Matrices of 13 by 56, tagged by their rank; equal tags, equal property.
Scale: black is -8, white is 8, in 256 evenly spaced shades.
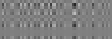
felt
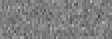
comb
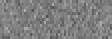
comb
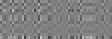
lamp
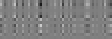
felt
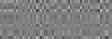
lamp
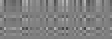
felt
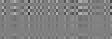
felt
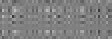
lamp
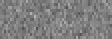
comb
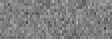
comb
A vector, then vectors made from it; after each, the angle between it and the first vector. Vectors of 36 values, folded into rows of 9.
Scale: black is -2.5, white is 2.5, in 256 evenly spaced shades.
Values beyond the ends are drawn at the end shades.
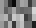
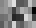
nearly opposite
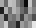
partly opposed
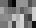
nearly parallel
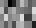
nearly parallel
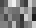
nearly opposite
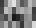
nearly opposite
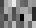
nearly opposite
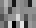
partly aligned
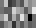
partly aligned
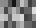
nearly parallel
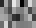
partly opposed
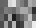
nearly opposite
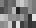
partly aligned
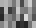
partly opposed
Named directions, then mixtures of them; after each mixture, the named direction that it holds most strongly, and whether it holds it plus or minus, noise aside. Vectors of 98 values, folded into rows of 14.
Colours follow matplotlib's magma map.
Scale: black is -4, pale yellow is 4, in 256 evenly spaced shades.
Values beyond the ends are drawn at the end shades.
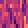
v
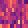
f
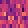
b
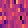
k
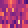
f, plus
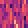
v, minus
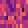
b, plus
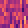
v, plus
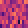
f, minus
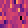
k, plus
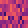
b, minus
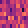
b, plus
